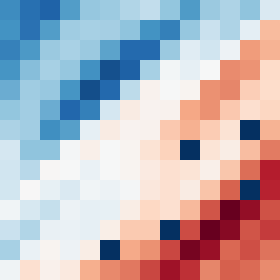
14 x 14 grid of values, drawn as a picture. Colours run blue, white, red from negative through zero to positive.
Mirror symmetry: none. Histogram: bell-shaped. Lone odd cells: 5, each lower than its neighbours. Average level on the scale: 50%. Ninth with the highest average: bottom right. Ninth with the lowest average: top left. Calmest part: centre. Slope: up to the bottom right.
